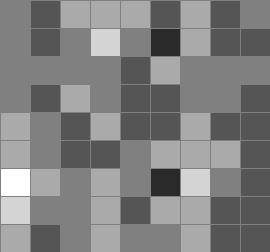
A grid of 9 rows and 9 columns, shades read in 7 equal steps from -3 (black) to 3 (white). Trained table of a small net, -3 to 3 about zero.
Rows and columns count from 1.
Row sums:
1 -2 0 -3 -2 1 4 2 0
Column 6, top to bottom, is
-1 -2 1 -1 -1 1 -2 1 0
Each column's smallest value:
0 -1 -1 -1 -1 -2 0 -1 -1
